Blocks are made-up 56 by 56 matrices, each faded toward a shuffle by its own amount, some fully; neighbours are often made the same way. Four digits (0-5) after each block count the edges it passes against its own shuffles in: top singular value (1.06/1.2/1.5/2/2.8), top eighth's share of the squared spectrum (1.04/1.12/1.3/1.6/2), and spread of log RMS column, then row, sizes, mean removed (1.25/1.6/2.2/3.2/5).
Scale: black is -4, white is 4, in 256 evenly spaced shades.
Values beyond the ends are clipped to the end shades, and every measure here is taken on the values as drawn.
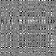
5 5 3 3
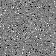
1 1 0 0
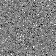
0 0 0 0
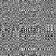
4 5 3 3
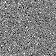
0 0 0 0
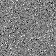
0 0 0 0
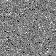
1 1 0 0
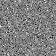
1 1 0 0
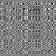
4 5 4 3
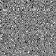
3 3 2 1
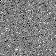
0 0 0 0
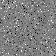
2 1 0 0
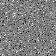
3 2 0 1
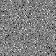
3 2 0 1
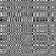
5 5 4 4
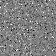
0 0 0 0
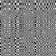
5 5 3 3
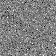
0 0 0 0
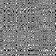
4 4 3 3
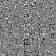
3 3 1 1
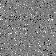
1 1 1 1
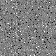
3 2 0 0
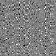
4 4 2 2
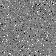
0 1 0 0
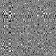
4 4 2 2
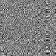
4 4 2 2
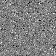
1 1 0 0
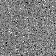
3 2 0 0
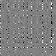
4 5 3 2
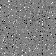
2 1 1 0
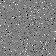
1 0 0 0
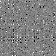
3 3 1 1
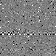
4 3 0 2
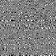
4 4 1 3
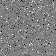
0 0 0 0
